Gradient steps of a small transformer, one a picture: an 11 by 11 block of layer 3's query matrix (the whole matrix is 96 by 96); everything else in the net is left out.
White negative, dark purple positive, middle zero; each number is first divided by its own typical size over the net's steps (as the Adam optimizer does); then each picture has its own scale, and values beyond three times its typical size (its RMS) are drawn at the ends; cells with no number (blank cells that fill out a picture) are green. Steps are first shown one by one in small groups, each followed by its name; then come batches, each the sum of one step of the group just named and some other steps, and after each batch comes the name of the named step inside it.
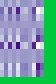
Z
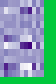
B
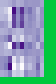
B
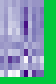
B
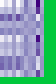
B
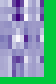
Z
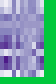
B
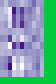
B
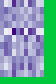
Z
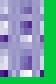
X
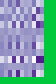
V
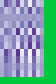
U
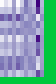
X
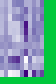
V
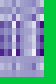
V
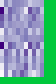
U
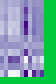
X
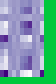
X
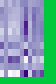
V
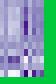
U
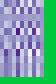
U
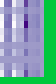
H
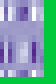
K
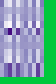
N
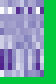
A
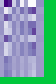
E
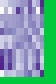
A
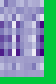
E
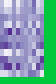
N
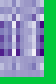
N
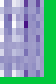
H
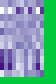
A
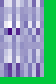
N
